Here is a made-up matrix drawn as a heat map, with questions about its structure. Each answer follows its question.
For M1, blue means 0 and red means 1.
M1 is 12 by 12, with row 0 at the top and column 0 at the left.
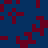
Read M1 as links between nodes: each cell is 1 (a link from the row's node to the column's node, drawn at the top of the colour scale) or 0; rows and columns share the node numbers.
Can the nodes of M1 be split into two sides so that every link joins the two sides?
no
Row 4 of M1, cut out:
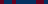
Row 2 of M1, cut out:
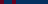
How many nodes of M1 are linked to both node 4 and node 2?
2
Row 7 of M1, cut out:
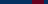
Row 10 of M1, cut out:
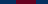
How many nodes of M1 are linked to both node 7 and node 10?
1
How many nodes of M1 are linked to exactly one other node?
0
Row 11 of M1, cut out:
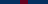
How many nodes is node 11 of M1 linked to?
2
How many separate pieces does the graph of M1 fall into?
1
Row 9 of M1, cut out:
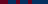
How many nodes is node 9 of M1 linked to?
4
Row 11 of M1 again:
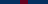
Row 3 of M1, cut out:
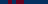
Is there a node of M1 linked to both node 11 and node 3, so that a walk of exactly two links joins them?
yes
